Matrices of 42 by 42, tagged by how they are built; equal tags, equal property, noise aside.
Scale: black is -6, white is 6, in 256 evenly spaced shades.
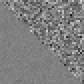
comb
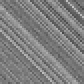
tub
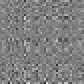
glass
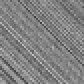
tub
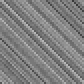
tub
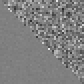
comb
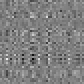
glass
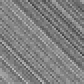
tub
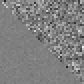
comb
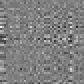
glass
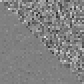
comb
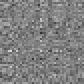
glass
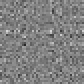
glass
